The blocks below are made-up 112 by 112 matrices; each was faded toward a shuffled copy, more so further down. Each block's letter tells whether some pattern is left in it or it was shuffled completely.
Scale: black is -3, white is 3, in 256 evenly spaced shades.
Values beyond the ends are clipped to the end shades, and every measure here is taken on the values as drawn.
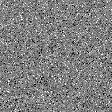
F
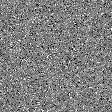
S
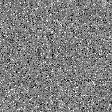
F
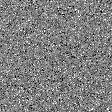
S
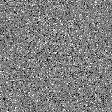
F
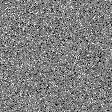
S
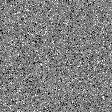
S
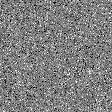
S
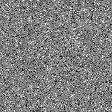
F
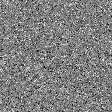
S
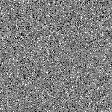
F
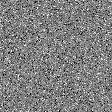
S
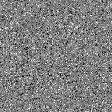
F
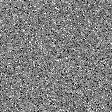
S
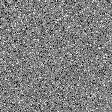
S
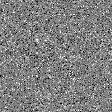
F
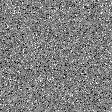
S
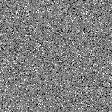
F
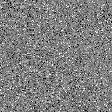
F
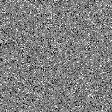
F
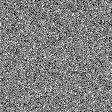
S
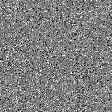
F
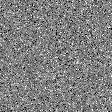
S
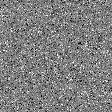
S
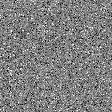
F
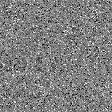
F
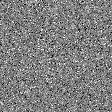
S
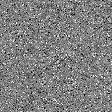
F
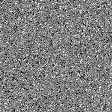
S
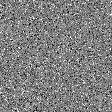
S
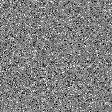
F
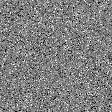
S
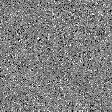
F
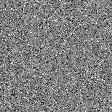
S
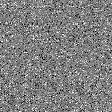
F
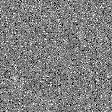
F
